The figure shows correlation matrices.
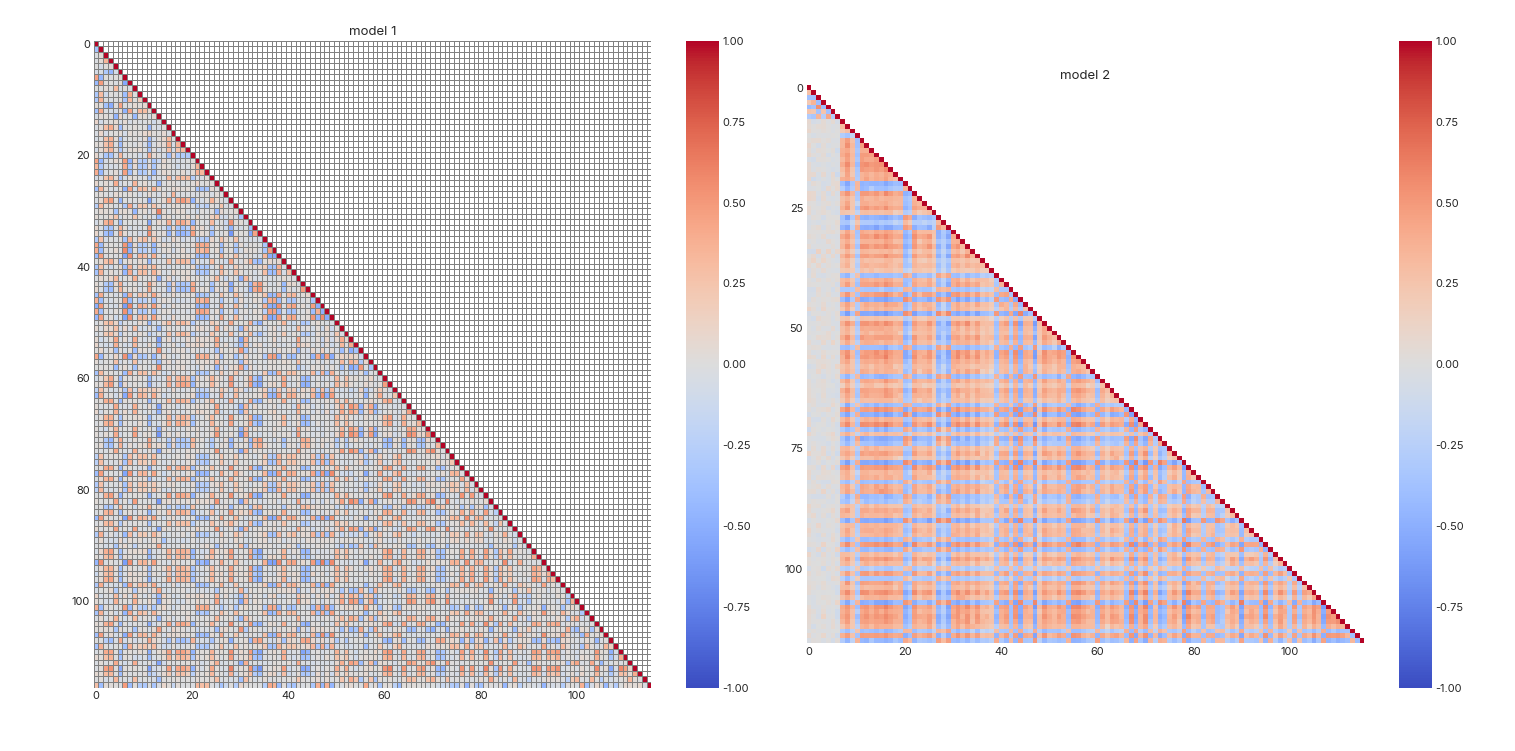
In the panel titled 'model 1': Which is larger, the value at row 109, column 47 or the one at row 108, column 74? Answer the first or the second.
the second
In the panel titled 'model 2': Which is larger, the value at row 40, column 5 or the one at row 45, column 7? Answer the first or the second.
the second
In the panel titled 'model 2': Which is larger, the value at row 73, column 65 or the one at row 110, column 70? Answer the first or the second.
the second
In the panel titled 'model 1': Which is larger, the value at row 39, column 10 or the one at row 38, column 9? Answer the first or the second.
the second
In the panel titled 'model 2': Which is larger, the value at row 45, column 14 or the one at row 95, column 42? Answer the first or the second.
the first
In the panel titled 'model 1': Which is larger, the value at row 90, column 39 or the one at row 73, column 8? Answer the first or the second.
the second
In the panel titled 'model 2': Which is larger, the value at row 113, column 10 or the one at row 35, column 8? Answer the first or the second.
the second
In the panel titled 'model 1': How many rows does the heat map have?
116
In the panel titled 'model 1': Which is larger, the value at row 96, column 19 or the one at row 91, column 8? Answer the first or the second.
the first
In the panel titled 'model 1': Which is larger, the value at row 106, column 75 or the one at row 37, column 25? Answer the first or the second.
the first
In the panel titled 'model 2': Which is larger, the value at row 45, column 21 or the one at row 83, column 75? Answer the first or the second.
the second
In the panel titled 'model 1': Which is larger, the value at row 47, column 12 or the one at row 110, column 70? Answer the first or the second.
the first
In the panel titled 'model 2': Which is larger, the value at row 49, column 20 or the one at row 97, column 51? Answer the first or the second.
the second
